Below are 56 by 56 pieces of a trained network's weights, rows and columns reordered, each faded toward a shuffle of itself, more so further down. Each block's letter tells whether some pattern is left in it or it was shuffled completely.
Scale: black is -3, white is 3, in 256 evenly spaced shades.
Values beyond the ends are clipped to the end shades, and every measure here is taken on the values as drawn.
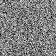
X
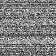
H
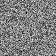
X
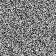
X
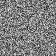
X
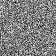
X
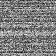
H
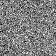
X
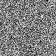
X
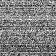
H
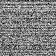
H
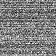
H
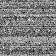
H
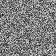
X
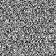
H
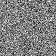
X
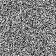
X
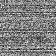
H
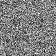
X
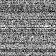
H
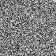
X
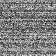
H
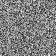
X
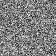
X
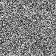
X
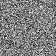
X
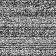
H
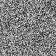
X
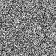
X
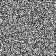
X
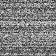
H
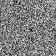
X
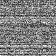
H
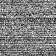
H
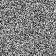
X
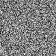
X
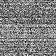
H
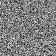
X
